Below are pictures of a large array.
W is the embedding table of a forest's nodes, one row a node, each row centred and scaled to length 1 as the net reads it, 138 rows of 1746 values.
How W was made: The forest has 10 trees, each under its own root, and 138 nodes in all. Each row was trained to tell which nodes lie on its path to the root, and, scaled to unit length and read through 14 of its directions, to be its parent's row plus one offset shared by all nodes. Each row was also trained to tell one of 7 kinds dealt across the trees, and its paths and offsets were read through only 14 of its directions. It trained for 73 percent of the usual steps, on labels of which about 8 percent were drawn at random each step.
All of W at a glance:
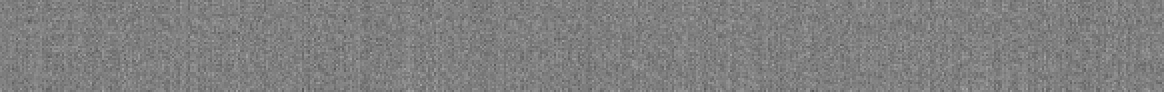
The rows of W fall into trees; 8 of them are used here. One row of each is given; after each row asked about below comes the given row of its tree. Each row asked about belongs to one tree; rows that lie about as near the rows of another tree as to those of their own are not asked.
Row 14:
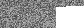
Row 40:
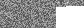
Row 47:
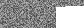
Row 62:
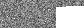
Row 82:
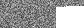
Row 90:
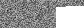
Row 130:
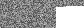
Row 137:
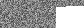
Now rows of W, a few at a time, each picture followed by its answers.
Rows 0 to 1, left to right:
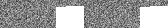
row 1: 90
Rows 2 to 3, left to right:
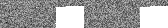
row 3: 40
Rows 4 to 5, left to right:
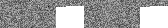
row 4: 14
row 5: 62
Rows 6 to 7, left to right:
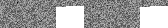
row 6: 47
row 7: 137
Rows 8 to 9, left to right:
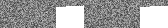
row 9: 62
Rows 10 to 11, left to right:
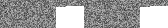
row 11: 14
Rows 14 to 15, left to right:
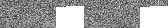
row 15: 137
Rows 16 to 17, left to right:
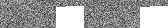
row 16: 62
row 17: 90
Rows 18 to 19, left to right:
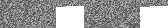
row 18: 130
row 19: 47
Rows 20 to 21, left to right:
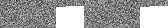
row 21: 82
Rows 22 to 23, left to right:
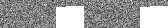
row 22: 82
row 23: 47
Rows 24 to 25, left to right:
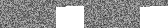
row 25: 62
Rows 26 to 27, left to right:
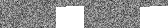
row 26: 137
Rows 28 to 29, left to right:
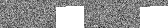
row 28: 62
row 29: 130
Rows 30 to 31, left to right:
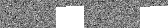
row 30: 14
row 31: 14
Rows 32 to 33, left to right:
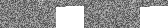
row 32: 90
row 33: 137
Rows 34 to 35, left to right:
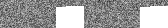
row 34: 62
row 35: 14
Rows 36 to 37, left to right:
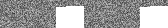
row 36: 137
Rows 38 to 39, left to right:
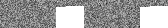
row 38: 90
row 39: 47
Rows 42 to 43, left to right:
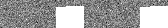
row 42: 40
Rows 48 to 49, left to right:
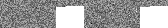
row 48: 90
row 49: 47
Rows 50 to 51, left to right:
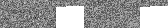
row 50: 47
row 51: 14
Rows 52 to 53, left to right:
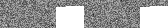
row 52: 82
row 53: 62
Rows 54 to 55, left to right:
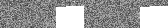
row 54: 14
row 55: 82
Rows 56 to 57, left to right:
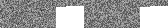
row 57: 40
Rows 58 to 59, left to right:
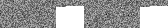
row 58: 90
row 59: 90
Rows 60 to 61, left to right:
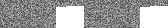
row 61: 137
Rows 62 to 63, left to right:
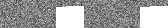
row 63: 62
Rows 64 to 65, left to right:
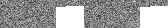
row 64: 90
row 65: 14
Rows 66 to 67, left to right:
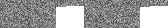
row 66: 137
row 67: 137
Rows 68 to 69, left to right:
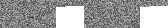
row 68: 90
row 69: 47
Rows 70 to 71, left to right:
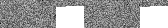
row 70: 62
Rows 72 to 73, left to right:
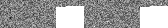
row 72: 90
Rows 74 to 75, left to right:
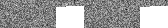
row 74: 62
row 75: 62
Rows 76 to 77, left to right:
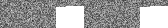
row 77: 137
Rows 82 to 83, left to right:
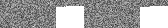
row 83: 82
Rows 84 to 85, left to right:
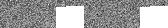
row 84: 14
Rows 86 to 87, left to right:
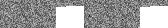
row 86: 137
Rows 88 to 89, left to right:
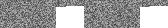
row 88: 137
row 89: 82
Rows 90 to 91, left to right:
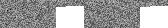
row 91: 62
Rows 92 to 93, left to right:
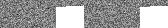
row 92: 62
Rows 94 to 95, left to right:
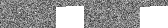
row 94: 62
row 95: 90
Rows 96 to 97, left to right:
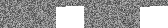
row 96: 82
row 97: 82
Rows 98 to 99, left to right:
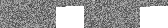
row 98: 82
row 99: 62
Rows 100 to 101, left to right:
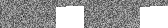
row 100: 137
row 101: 90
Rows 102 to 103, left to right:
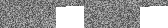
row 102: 90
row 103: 82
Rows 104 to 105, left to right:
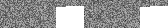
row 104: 90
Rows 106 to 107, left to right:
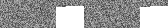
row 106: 82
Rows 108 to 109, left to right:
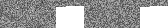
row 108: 137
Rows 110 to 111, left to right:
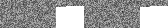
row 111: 90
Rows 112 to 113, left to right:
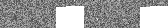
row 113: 62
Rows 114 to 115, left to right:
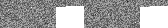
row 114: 137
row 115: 47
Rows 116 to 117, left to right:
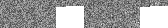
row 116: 47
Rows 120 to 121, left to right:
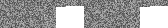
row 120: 90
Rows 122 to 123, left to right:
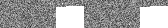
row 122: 90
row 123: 137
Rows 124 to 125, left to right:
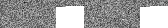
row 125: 62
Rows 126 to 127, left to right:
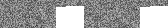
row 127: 137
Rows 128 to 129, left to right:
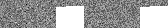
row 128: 47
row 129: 82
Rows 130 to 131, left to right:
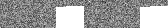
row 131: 14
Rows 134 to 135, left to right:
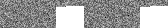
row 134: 40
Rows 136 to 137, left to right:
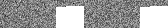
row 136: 137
